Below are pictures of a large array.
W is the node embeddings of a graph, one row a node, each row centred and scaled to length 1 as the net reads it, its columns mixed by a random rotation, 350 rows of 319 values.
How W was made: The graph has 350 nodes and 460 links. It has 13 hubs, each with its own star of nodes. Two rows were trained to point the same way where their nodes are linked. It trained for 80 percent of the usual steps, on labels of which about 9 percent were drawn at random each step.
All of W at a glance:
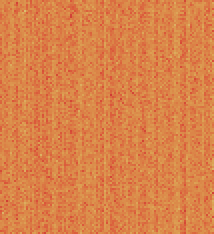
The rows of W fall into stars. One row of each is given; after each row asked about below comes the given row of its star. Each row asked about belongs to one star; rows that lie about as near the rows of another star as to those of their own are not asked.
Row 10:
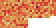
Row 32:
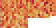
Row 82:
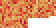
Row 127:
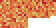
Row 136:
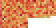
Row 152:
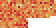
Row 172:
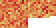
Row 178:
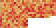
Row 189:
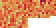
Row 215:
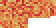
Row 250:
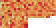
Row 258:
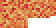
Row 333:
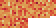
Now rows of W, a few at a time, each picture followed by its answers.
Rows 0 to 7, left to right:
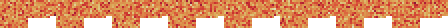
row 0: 172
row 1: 82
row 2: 189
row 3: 172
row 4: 178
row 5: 189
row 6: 10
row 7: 127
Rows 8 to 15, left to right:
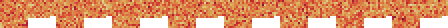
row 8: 152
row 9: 333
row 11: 82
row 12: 127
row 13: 215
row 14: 172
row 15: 152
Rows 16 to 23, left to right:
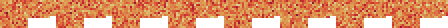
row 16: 152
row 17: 333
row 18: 127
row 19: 189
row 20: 127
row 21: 32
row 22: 258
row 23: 172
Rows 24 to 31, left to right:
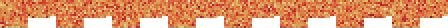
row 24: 189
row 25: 82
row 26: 152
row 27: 178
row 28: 333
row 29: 178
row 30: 178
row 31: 189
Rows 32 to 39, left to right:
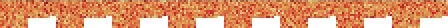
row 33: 32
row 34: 250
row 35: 152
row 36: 178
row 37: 178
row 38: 152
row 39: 10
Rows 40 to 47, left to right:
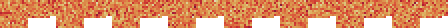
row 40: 127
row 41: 32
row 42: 32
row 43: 136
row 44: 172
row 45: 82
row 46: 32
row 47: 172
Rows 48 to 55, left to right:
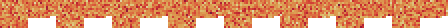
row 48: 136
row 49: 178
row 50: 250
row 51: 82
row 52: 333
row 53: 189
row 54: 250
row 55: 178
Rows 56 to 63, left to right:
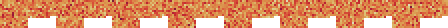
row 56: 333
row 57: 215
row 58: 152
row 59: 152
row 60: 32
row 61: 333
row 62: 333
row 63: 152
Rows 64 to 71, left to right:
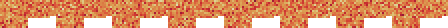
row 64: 189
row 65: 250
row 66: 189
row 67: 333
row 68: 127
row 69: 32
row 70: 82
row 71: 250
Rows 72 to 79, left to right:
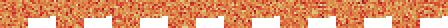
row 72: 215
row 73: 136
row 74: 258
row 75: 215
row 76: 32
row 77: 152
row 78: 189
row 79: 32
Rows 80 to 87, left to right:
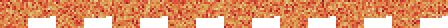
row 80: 172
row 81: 10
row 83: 152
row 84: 136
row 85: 10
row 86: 136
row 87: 136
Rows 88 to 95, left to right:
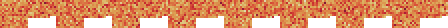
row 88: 82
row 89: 178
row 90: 152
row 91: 189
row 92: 215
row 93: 333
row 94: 10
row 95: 178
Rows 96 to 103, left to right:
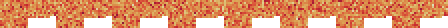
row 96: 10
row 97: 178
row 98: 127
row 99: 178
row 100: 250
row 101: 333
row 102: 215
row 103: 172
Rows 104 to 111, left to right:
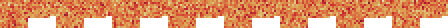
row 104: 127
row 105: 250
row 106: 82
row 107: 250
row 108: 32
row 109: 189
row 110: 178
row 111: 127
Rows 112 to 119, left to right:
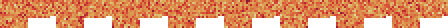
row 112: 127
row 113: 189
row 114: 32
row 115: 10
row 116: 172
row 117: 189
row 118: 136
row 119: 152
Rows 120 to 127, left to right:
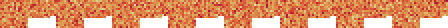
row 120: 333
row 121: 152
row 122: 258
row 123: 178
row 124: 10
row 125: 215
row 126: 333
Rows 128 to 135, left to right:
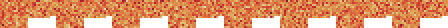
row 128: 333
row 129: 152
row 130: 189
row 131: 189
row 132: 172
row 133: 32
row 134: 82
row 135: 258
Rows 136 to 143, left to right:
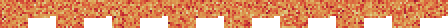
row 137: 333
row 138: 250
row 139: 32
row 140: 10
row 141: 250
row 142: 136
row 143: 178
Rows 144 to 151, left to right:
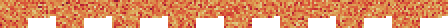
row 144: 136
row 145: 258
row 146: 215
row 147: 172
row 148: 178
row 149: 333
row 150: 82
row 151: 82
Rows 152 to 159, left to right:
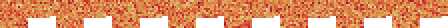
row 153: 136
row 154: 136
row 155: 82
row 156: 136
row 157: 172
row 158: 258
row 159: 250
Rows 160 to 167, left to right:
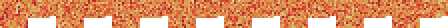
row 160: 152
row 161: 178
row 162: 258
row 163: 127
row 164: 189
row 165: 250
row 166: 10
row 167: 258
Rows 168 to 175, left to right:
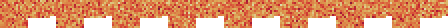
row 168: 152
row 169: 32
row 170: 258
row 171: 172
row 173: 250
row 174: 152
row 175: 152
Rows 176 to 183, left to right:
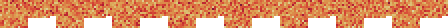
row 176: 32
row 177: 32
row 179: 258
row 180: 10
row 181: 172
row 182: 10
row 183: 215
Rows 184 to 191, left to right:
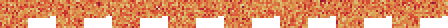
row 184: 32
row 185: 10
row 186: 250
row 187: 333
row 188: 152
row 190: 136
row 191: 10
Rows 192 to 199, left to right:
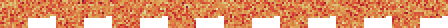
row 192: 189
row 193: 127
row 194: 172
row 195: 152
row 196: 189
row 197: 333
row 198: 258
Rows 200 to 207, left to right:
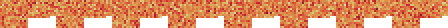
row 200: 82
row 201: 250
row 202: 178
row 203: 136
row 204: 189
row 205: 172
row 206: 333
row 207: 215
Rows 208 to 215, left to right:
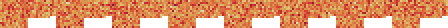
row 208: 215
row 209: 178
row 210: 333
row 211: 258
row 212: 258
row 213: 189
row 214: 178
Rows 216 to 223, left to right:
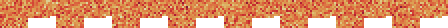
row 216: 333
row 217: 172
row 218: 189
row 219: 152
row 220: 189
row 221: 32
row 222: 82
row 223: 172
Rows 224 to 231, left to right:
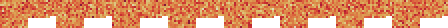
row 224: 127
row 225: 215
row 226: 136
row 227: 82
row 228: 32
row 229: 250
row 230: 10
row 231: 32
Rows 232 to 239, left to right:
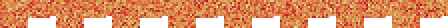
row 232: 333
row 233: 32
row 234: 333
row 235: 82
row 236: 333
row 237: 178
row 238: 127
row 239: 250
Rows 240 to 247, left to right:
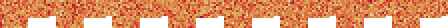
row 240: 178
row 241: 258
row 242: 250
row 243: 82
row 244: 258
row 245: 258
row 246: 127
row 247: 136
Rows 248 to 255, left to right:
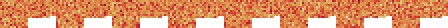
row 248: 333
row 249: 178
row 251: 136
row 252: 136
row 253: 178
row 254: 172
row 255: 152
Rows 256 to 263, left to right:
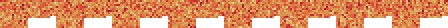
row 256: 215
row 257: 215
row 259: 172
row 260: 178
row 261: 258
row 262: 215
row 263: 32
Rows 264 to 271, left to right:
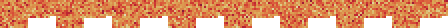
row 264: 10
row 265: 136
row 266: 10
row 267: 172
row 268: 82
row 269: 127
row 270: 82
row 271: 127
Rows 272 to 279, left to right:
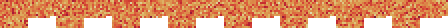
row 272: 178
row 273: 250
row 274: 172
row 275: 172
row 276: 136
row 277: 82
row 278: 189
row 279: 333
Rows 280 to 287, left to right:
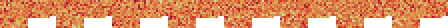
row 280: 189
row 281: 258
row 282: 172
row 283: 333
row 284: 250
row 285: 250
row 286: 189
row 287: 10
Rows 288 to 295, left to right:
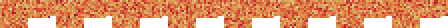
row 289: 189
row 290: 215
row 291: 10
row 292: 189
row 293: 333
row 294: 258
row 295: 10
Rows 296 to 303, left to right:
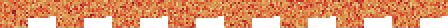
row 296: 178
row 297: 178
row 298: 127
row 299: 333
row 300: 250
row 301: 32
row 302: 152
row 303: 82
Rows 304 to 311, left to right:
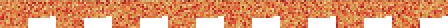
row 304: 189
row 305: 136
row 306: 258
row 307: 250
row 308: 152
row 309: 215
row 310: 136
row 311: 152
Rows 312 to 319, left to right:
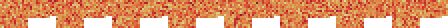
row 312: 127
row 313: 152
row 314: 82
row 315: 189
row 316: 189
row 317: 136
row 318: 215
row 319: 333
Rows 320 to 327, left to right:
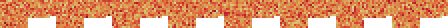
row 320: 250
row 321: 127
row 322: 189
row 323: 10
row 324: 127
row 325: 189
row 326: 152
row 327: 250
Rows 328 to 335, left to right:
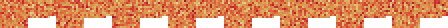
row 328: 178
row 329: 127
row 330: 82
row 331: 172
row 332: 178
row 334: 127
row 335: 10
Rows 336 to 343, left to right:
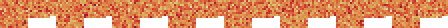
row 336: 136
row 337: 189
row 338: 172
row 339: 250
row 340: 333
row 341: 10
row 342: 178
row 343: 136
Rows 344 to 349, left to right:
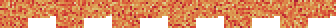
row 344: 333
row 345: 136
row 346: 152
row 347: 172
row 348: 333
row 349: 333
